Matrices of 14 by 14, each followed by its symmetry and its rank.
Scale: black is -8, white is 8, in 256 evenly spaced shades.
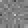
symmetric, rank three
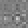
neither, rank two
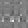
neither, rank two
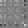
symmetric, rank two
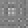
symmetric, rank two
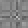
symmetric, rank two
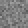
neither, full rank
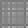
symmetric, rank one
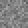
neither, full rank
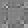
symmetric, rank two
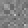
symmetric, rank three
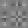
symmetric, rank one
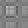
symmetric, rank one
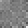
symmetric, rank three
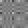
symmetric, rank one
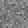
neither, full rank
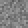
neither, full rank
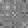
symmetric, rank three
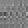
neither, rank two
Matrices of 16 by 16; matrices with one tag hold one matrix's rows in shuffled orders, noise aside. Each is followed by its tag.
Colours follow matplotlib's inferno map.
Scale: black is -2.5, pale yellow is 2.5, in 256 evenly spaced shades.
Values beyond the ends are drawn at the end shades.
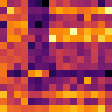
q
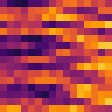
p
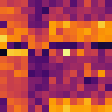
q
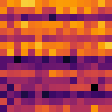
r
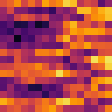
p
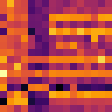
q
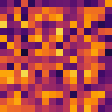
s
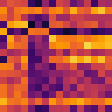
q
